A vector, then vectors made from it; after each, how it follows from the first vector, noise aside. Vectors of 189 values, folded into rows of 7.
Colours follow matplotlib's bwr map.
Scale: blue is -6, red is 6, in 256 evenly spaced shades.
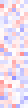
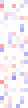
partly zeroed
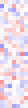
sign-scrambled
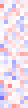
sign-scrambled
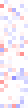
partly zeroed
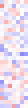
sign-scrambled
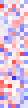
scaled up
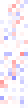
partly zeroed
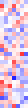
scaled up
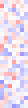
sign-scrambled
